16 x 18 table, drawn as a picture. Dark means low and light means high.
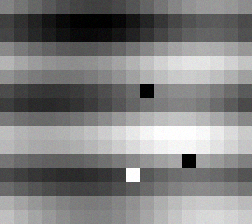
Stripes: horizontal, repeating 3 times. Lone odd cells: 3, 1 higher and 2 lower than their neighbours. Ninth with the highest average: middle right.
